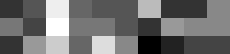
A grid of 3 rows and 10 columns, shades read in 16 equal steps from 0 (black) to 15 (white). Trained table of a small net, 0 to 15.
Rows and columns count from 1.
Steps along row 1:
up up down down same up down same up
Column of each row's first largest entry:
3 3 5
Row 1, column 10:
8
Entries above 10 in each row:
2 1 2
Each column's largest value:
7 9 15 7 13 8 11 9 8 8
